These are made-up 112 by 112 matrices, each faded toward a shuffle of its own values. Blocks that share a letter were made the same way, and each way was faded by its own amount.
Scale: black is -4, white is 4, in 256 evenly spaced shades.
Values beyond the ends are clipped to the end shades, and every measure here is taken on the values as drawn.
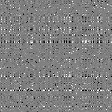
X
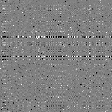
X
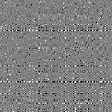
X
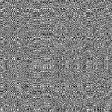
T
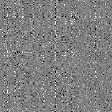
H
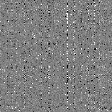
H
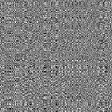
T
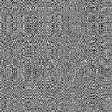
T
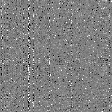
H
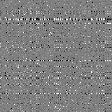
X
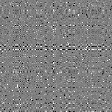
X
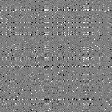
X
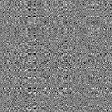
T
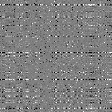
X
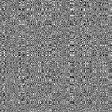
T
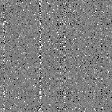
H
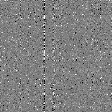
H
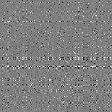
X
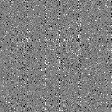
H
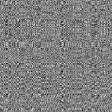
T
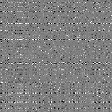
X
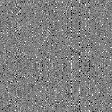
H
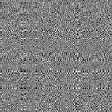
T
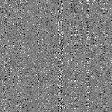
H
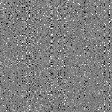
H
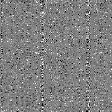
H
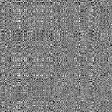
T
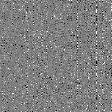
H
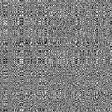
T
